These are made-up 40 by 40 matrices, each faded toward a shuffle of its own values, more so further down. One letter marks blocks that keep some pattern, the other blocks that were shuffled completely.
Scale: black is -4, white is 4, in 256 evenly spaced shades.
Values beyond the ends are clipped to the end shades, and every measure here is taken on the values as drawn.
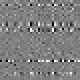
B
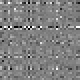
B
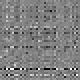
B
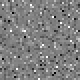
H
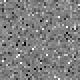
H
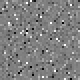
H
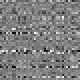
B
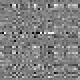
B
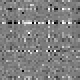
B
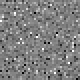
H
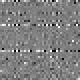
B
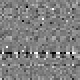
B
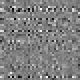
B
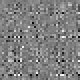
B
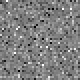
H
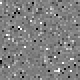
H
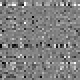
B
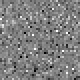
H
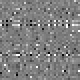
B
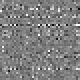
B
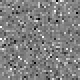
H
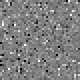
H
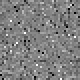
H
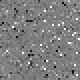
H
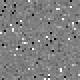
H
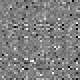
B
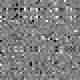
B
